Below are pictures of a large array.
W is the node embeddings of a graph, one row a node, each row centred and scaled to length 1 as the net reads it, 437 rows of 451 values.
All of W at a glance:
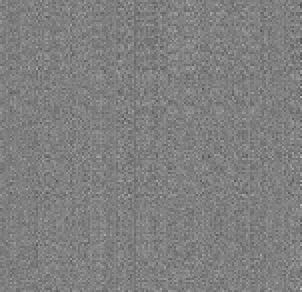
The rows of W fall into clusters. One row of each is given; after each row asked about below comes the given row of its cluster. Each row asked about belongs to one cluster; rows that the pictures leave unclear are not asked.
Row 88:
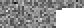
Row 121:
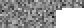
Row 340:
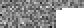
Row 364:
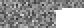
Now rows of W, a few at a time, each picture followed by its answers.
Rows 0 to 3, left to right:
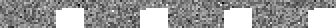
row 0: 364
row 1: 340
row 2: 88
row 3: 88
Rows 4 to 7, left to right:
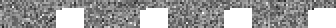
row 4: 340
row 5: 88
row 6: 88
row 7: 121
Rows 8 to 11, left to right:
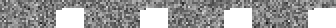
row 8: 121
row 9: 340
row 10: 88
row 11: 340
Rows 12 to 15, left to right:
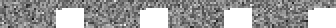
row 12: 364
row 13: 364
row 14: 340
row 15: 340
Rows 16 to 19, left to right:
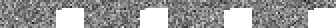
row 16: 364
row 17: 121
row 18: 88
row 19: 88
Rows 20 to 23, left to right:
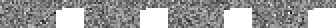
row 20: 88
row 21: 88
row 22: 88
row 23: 364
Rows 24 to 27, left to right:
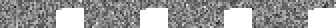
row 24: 121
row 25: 121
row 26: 364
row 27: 340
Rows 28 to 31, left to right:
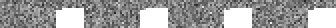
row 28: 88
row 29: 121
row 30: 364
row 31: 88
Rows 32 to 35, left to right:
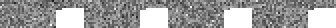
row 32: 88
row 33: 121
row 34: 340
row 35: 88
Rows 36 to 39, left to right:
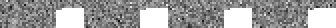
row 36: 121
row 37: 340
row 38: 340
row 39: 364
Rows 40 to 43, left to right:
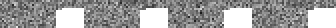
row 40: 121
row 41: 88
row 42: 364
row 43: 88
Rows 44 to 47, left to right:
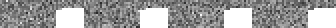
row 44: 121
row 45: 364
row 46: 88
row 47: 88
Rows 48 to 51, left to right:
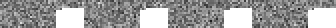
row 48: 340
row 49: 364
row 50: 88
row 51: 340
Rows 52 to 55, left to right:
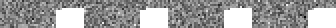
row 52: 364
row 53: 88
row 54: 340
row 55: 121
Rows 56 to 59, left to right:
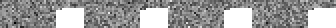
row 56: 340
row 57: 88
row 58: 88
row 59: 340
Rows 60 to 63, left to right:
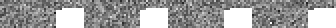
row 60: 88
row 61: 121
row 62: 88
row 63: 88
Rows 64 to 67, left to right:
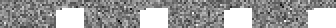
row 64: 340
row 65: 340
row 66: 88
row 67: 364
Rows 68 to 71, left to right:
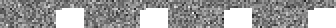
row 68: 364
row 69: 364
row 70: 88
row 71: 88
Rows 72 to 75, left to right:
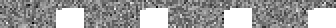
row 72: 364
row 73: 121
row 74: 88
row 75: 364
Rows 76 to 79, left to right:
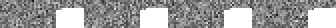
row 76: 121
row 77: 121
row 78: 121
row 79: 340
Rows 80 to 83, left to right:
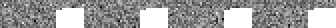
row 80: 340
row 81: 340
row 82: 88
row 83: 88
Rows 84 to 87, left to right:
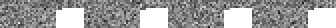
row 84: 88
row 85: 88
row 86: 364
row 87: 88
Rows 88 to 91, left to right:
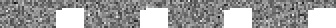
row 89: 340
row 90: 364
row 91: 121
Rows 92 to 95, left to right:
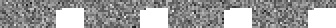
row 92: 364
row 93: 340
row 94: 88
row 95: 364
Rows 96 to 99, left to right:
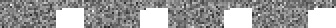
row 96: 340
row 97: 340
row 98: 364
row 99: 88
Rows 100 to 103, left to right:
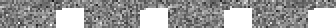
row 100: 88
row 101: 121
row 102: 88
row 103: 88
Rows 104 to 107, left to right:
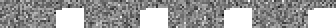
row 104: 88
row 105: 121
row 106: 121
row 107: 364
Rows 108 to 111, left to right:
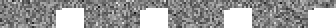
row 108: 364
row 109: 121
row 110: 364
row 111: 340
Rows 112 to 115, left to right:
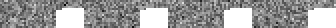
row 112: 121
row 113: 340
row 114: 121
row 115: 340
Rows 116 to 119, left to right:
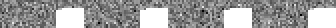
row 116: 121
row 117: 340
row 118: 364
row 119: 121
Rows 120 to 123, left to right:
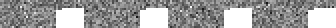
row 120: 88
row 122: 340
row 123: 88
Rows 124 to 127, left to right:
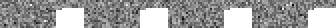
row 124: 340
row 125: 364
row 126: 340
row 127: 121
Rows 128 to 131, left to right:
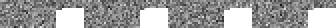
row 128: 88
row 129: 121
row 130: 340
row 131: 364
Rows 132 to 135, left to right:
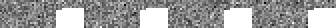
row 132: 121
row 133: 121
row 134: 88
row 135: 88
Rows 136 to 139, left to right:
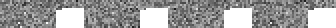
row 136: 88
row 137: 340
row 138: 88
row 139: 88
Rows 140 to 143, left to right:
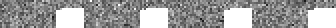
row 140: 121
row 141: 121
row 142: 340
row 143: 88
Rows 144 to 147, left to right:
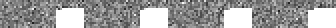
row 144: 364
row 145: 121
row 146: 364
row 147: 88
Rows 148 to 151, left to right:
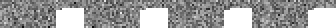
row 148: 340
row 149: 364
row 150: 121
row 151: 121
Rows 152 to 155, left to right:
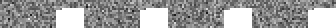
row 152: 340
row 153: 340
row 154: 364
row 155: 340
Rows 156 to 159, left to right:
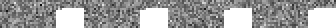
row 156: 121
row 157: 364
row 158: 340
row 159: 121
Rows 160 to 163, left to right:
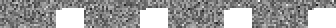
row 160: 364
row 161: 88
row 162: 364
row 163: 121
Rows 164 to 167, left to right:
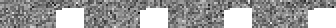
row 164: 88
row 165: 88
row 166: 121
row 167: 88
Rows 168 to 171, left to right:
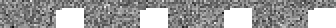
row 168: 364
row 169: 88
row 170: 88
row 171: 88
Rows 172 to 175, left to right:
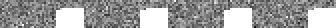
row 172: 121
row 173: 340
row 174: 121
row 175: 340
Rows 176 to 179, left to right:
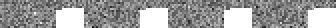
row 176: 88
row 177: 364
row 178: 88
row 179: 364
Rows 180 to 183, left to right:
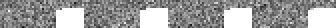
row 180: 340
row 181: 88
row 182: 340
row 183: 121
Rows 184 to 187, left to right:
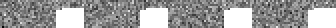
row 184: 340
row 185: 121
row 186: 340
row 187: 364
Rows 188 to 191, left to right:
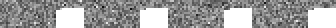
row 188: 121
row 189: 340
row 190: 88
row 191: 340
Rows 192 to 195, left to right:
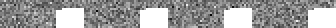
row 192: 88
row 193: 364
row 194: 364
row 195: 340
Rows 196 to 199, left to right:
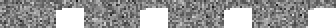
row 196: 88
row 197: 121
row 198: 121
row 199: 121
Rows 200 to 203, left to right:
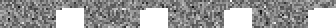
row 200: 340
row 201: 364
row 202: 121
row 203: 340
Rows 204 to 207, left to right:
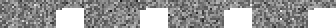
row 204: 121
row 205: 88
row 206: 340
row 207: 340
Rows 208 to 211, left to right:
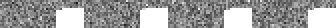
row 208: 340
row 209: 121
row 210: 121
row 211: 364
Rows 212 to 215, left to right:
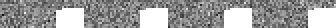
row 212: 88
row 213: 364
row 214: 121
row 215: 340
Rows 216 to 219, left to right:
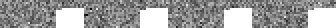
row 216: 364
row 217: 88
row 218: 364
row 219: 340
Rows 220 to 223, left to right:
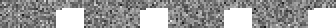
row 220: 340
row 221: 88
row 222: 340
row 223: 364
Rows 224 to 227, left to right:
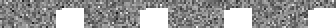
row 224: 364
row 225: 364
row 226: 88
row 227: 121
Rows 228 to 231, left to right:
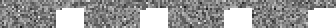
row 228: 340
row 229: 88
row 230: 340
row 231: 88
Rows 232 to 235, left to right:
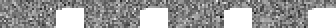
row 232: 121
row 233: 121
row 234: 121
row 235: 121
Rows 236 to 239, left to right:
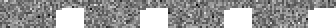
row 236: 121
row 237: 88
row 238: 364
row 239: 88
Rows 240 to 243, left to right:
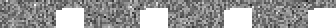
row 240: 121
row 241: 364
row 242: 121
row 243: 88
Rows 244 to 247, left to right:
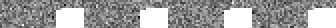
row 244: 121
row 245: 340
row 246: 88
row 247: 364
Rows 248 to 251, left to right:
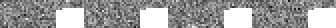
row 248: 340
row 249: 340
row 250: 364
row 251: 340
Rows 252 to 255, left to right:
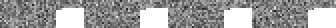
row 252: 121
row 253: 340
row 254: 340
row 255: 340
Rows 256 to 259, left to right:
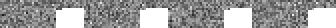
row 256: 88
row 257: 364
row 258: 340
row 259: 121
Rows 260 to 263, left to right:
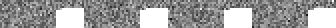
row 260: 121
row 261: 364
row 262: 364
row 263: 121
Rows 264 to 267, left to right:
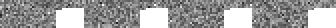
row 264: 88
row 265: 364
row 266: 340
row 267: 340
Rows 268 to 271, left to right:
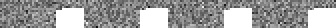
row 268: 88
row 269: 364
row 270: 364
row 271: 364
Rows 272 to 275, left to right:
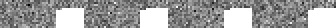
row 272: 364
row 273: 88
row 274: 88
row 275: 121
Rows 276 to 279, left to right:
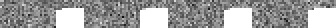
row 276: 88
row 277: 121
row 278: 121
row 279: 340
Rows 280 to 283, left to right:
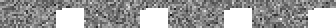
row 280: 88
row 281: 364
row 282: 88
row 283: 340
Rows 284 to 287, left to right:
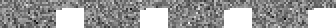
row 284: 340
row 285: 340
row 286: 121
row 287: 364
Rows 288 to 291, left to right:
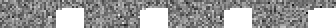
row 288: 121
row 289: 121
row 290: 121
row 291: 88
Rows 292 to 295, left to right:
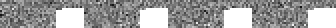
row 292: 88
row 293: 364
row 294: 364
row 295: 364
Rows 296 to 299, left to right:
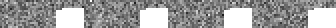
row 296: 121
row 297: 121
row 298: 121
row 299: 340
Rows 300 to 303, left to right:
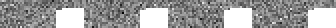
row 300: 88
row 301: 364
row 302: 340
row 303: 340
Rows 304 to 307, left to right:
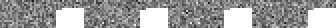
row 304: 121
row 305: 88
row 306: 340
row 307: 364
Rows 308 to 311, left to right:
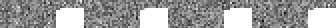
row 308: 121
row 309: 121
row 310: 88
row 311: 364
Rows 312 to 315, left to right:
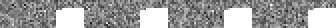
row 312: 121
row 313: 340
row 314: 121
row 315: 364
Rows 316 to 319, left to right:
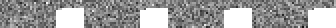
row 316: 121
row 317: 340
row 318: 364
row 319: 340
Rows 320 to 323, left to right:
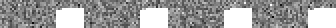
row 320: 364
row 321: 121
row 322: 340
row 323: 364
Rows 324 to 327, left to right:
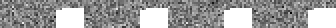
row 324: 340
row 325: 364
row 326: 88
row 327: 364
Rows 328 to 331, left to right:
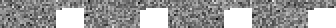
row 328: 340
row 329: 88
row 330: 340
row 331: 88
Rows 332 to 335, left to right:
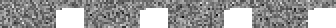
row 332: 340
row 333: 364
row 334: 121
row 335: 340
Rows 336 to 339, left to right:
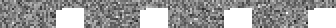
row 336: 121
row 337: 340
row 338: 340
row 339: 88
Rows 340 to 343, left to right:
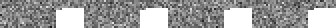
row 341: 364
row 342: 340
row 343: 88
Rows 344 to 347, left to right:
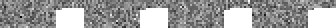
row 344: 364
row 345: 364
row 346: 121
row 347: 340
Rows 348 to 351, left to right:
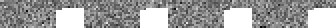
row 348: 88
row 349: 340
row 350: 88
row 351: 364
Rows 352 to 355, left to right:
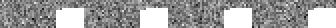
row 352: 340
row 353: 340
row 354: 364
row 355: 121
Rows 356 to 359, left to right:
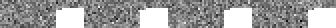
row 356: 340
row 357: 364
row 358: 121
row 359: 340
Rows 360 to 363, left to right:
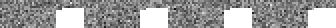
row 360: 88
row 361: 340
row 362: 88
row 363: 364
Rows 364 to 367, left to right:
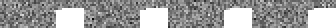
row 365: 340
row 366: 121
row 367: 364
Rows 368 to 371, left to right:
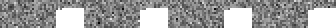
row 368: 121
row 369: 340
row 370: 340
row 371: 121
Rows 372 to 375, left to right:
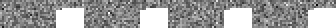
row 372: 340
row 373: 88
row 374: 121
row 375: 121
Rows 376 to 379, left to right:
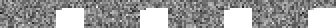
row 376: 364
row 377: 340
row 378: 364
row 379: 121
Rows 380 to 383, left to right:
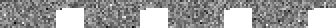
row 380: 340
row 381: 340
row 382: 364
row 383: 364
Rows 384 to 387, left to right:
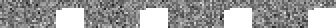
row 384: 364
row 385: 364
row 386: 121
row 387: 340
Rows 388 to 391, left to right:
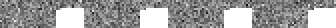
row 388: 121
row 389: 340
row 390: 364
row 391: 88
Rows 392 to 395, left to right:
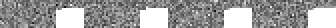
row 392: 364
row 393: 88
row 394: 121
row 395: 121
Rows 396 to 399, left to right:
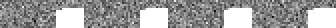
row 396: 340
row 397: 121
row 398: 121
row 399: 364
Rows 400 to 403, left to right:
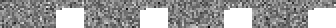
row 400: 340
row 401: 340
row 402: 364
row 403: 340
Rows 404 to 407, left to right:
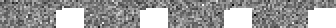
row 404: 88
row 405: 88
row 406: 121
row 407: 88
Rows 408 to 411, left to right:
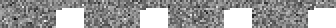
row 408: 340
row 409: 88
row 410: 364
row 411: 88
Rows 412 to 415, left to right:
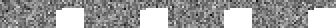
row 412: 121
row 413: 121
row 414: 364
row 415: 88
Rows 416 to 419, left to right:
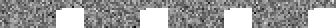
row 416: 121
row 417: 340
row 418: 340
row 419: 121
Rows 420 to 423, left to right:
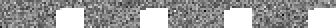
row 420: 121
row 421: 88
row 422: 88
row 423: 340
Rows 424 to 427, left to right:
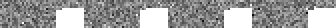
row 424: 340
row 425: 364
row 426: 340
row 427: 88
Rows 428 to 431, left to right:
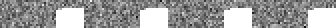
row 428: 121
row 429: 121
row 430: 340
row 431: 364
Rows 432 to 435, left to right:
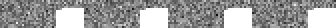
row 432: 121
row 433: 364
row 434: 121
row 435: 364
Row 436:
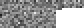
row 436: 88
